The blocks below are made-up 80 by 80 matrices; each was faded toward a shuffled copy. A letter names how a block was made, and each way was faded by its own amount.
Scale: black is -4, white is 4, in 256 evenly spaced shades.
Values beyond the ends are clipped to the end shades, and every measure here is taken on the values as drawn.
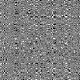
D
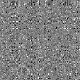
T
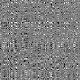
D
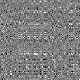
D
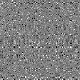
T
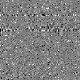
T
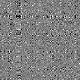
D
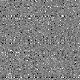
T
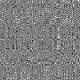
D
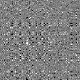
D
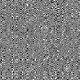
D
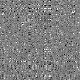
T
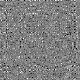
T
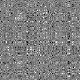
D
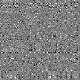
T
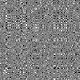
D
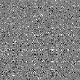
T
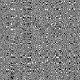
D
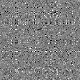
T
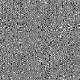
T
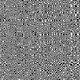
D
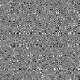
T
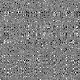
T
